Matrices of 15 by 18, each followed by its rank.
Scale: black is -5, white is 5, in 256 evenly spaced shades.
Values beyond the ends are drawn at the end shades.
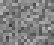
full rank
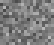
full rank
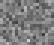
full rank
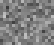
full rank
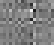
two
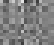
two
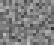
full rank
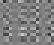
two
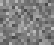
full rank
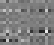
two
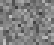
full rank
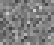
full rank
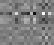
two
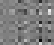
two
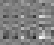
two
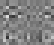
two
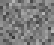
full rank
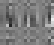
two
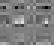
two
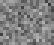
full rank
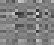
two
